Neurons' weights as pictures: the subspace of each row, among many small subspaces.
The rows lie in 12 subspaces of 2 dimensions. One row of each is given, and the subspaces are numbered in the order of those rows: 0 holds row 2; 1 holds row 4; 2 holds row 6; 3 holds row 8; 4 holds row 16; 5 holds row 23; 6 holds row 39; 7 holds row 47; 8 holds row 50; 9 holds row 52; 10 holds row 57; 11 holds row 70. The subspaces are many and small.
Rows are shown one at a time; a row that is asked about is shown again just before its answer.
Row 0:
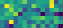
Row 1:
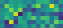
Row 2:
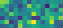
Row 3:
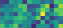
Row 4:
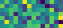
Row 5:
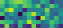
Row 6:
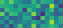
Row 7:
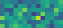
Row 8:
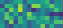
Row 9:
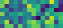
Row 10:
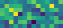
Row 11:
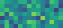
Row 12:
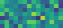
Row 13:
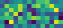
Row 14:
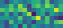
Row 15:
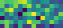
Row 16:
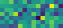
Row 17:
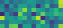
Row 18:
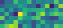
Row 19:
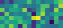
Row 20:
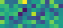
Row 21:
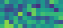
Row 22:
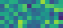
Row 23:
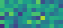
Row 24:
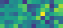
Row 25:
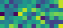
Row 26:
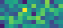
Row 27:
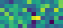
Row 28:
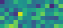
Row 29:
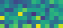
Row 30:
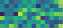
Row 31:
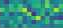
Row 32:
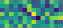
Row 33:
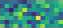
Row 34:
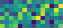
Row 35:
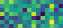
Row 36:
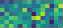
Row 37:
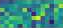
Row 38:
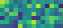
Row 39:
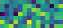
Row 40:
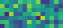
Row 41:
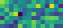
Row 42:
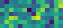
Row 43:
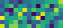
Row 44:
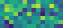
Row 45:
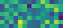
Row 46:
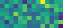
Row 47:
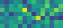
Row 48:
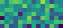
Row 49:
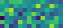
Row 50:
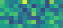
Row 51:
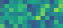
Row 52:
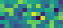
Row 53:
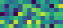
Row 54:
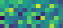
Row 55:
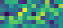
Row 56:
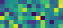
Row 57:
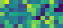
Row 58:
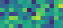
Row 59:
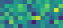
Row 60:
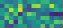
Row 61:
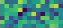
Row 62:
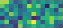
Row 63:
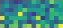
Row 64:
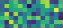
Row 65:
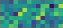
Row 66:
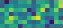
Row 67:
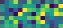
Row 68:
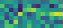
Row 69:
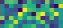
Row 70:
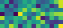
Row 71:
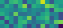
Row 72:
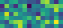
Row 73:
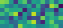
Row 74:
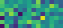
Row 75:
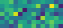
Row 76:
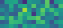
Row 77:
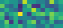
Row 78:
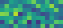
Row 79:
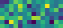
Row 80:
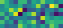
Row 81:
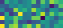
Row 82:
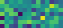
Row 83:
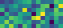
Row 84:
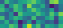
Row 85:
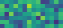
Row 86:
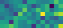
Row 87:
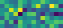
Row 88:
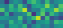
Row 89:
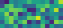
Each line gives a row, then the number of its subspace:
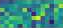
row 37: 2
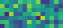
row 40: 5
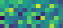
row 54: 9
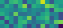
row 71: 1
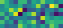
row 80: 3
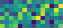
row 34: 4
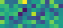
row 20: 8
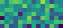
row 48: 1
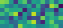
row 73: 3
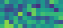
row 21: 7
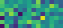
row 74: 5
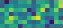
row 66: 6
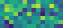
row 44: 7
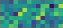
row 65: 4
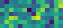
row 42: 6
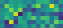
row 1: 4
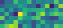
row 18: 0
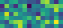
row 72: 5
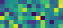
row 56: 11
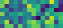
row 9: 10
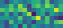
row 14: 7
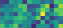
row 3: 10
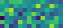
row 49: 9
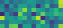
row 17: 11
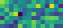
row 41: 0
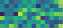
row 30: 11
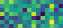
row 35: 2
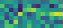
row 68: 3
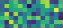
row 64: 11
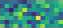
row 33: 1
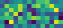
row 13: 4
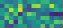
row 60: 3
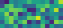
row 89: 6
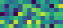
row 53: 6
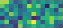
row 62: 0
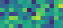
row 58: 6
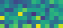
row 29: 1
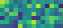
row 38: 0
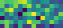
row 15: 1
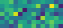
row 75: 4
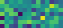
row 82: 5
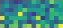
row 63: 1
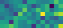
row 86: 10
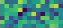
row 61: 8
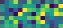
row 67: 3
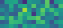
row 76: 8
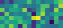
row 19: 2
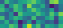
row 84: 5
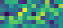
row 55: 8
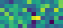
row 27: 2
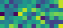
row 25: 11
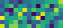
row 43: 9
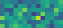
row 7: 9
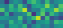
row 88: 7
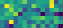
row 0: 10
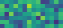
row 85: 5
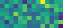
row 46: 1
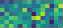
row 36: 2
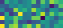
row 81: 5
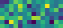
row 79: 0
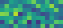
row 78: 6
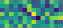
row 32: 7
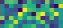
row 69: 8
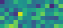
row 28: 0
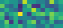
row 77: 8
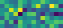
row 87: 3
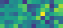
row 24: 10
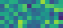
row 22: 9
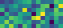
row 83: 2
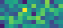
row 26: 8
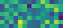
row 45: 9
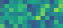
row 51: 10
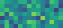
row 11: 11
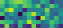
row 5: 1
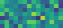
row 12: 11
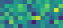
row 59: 4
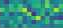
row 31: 7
